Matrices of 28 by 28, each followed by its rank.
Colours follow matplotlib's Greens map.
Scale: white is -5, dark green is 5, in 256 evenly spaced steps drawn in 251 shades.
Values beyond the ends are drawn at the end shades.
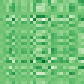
two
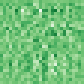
five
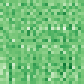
five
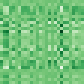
two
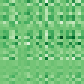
two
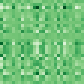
two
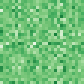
five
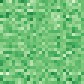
five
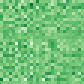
five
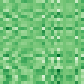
two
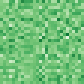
five
